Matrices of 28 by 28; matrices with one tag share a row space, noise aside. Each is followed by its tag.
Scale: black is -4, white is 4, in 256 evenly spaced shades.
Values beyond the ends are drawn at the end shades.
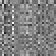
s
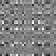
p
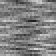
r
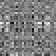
p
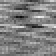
r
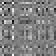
s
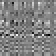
p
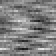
r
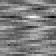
r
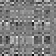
p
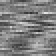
r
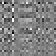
s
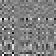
s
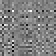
s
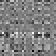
p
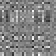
p
